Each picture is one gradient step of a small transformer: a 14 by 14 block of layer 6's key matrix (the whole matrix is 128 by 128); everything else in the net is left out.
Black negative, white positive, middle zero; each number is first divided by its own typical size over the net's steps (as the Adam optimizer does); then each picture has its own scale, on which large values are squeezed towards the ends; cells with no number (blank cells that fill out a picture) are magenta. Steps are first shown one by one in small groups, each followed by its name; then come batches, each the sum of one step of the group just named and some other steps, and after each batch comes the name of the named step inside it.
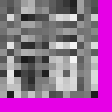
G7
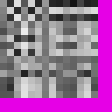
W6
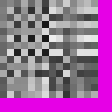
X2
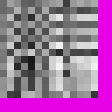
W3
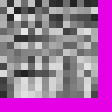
W6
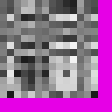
G7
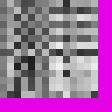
W3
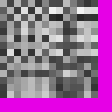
W6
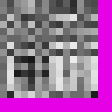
G7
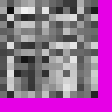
G7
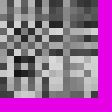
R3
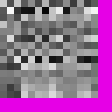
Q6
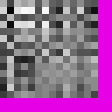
R3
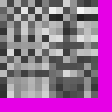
R3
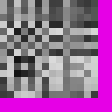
R3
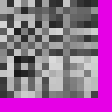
R3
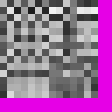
R3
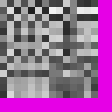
R3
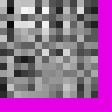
R3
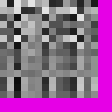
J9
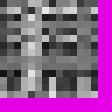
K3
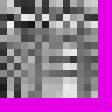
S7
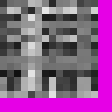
K3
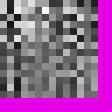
J9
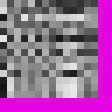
S7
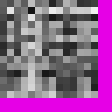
K3
